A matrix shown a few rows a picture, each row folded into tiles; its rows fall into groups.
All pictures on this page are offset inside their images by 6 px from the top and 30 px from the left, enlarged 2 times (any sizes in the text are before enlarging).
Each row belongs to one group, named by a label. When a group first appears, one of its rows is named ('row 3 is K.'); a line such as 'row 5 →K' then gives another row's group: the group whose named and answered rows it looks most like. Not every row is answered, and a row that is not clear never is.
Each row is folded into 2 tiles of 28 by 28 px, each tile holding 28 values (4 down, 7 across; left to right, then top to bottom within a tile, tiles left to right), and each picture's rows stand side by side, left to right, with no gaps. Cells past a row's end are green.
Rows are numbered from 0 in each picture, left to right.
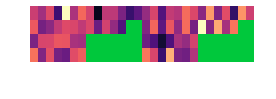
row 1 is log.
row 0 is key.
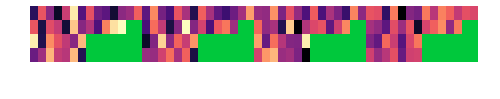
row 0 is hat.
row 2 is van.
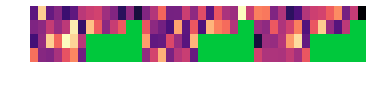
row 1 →van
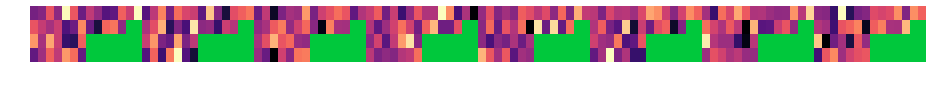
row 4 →log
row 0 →hat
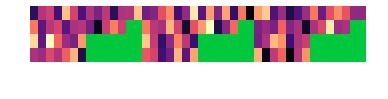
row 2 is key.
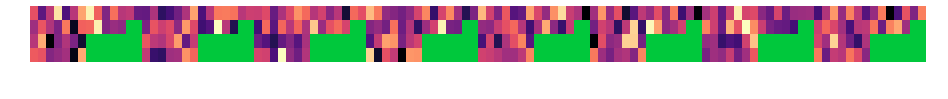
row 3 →key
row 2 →log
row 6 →log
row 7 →hat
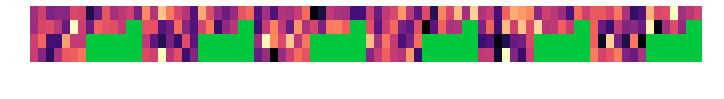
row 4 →log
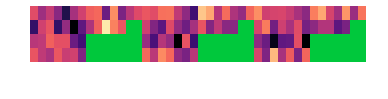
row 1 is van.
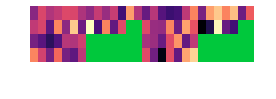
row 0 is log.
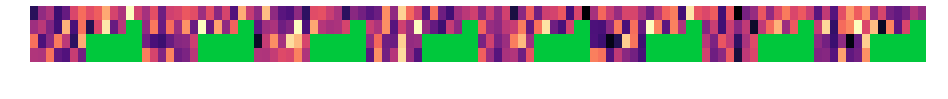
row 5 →log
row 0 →van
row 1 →log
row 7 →log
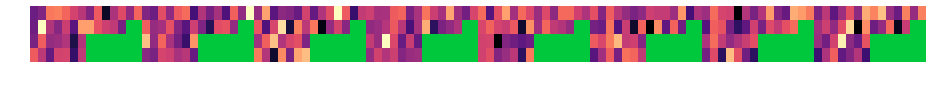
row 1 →hat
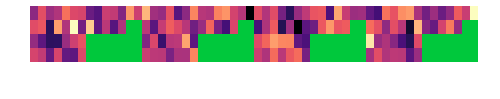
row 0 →log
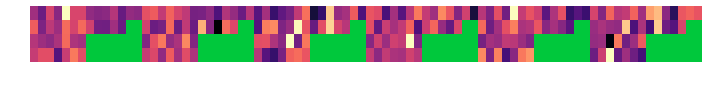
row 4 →key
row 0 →key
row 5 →van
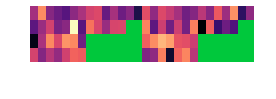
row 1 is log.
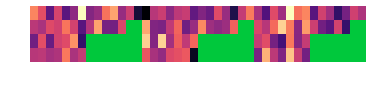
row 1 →hat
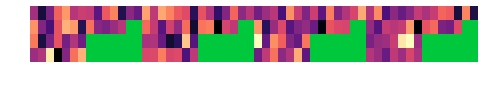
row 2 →hat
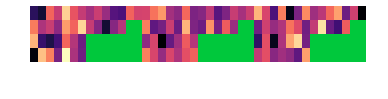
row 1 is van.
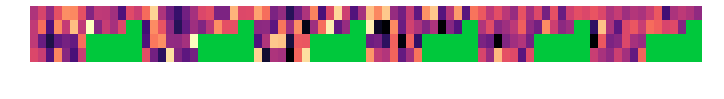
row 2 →key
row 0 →log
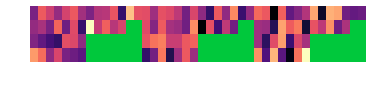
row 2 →key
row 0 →log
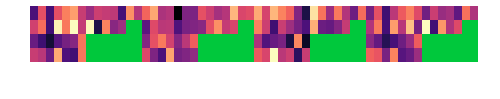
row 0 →log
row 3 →log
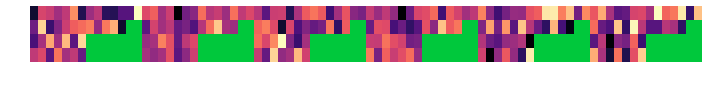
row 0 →hat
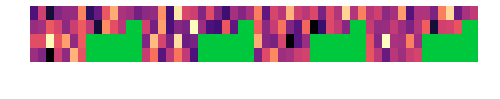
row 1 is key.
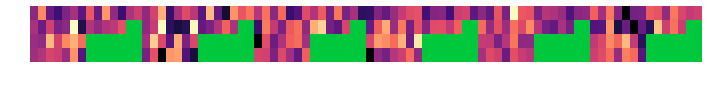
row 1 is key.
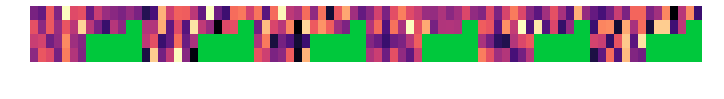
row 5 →van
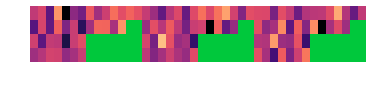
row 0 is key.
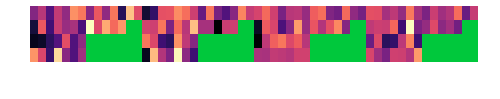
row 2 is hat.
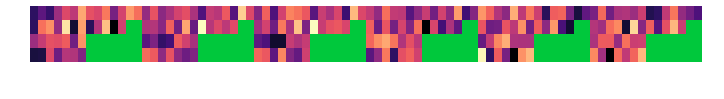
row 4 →key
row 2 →log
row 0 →van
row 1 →log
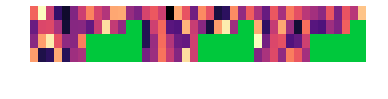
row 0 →key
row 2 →hat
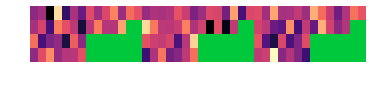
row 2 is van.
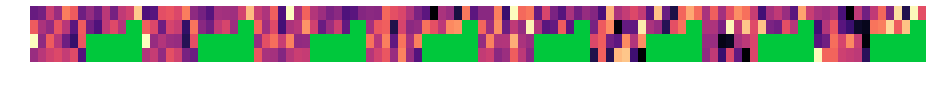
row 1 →hat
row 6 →log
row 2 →key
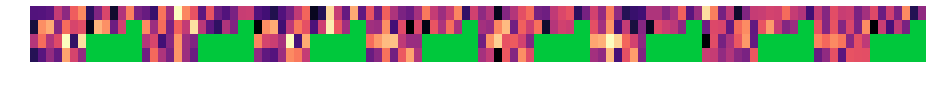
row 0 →van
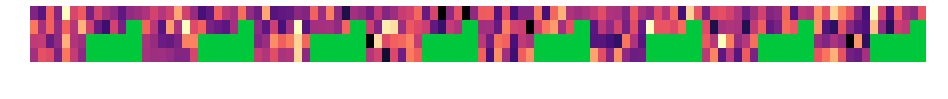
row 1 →log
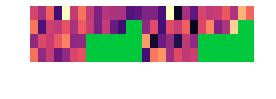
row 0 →key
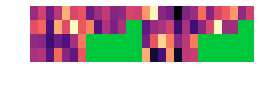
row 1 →key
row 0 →log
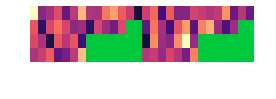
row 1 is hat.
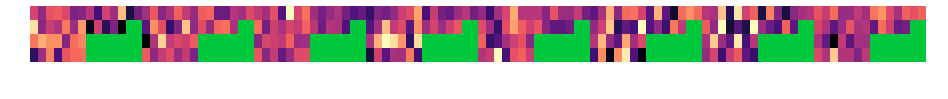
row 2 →key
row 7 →van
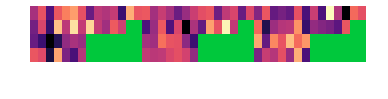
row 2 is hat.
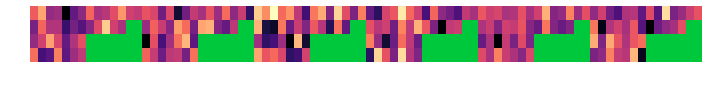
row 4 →van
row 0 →key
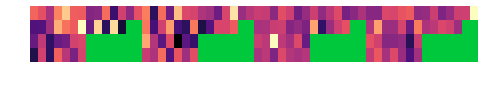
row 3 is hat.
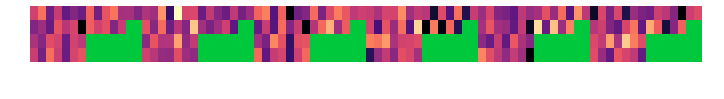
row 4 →log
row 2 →key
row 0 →key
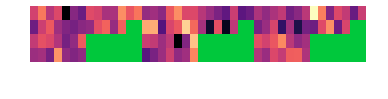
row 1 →log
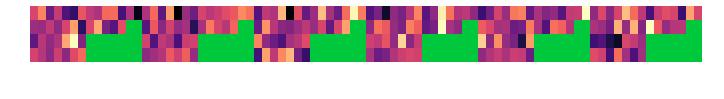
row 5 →log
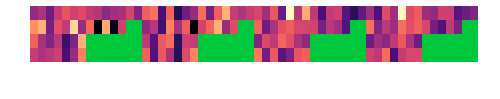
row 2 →key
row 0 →log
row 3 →key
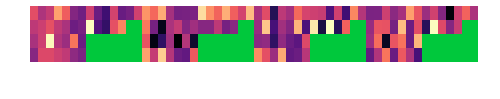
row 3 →van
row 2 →log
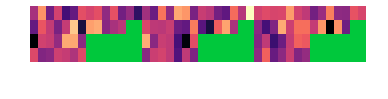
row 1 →hat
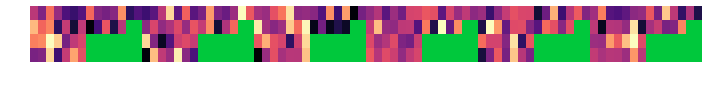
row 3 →log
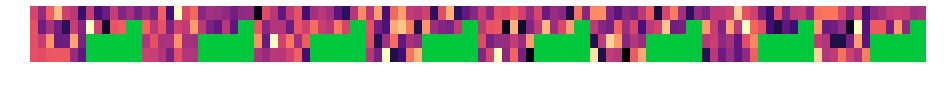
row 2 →hat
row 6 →log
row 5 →key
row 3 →key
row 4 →van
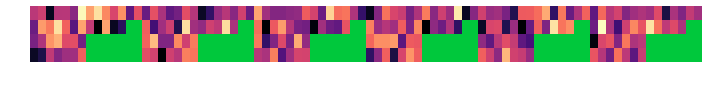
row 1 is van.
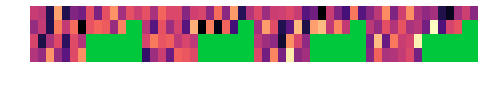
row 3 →van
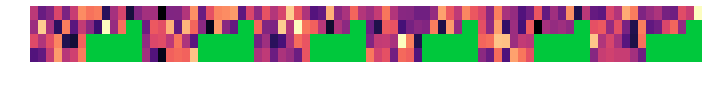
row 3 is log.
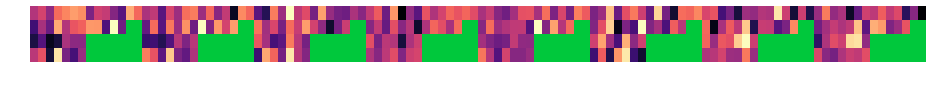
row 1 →log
